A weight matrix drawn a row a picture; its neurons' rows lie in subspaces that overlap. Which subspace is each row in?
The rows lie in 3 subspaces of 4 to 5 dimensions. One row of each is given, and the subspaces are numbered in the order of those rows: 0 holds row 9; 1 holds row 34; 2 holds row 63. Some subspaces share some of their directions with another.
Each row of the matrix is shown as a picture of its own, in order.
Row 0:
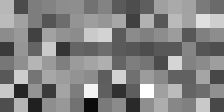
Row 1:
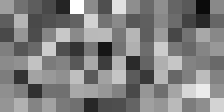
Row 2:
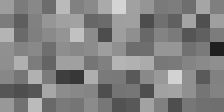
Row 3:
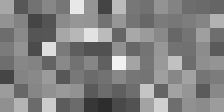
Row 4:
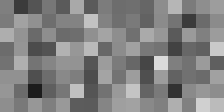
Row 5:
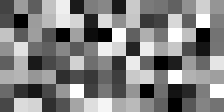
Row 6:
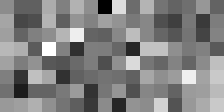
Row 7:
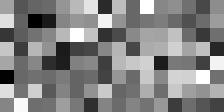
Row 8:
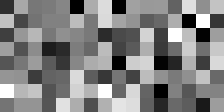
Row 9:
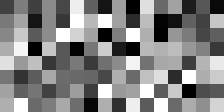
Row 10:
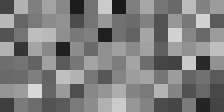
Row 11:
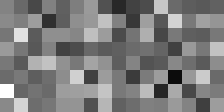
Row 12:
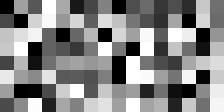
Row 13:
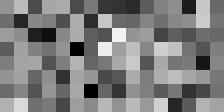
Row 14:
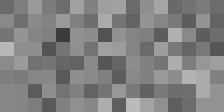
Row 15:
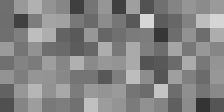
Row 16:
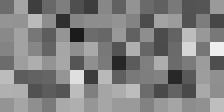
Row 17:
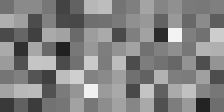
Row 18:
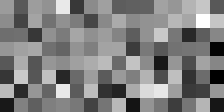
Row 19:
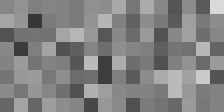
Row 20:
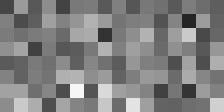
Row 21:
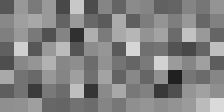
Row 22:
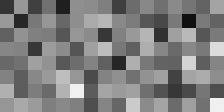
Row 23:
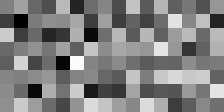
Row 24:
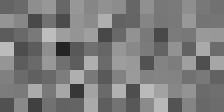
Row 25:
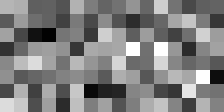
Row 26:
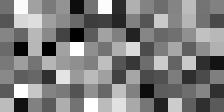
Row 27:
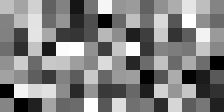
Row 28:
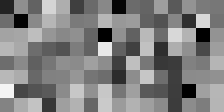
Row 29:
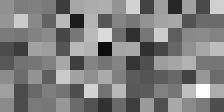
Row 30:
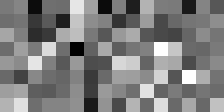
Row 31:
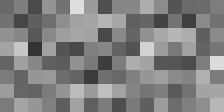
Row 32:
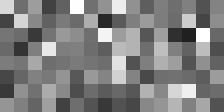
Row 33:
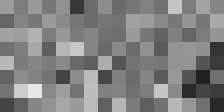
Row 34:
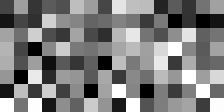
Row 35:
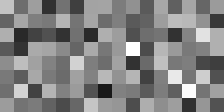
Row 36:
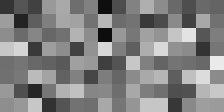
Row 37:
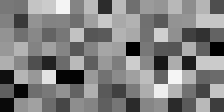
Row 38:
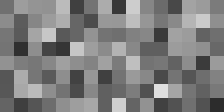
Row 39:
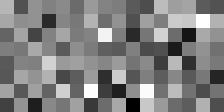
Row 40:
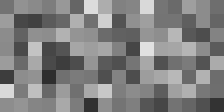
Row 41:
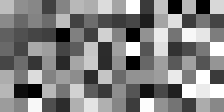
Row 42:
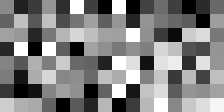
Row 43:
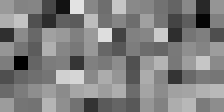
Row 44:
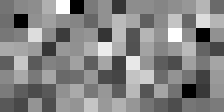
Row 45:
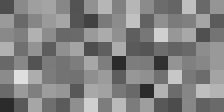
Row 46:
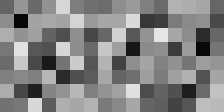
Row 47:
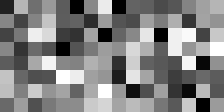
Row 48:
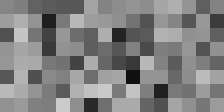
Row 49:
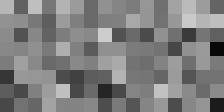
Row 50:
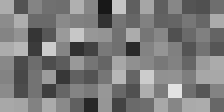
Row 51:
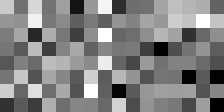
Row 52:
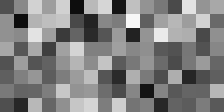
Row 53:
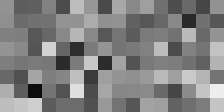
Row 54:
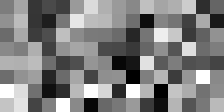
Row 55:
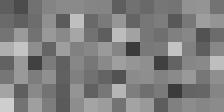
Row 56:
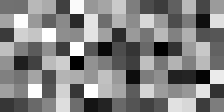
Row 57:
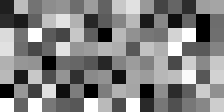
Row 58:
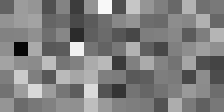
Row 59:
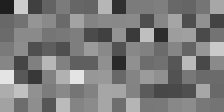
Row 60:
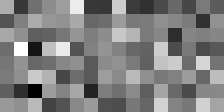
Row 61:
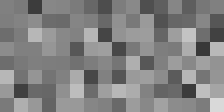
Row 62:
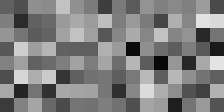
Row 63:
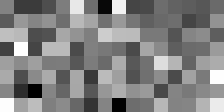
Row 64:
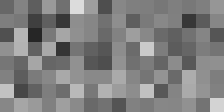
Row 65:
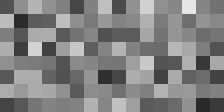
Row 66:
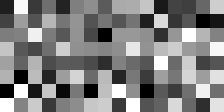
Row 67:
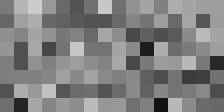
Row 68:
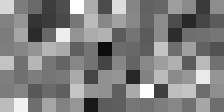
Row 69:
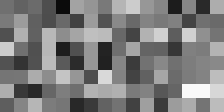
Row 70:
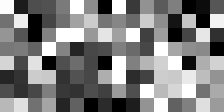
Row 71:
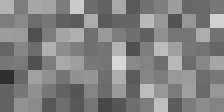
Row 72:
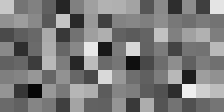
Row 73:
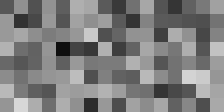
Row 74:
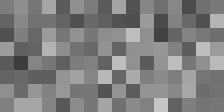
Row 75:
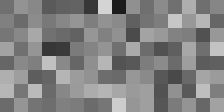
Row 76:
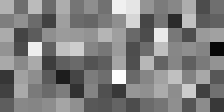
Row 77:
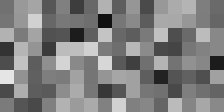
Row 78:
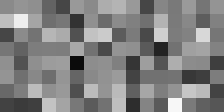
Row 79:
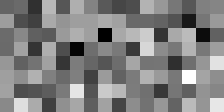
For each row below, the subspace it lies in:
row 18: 1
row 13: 0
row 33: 0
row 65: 2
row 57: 1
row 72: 0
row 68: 2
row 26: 1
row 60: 2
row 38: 2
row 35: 0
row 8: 2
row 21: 2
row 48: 2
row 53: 0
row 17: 2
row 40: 2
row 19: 2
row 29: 0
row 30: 0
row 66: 1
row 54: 2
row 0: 1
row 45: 0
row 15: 2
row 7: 2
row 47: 2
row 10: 2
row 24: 2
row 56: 0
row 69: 0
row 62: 1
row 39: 1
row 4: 2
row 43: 0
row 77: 2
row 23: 0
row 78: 0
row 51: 1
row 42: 2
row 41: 0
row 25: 0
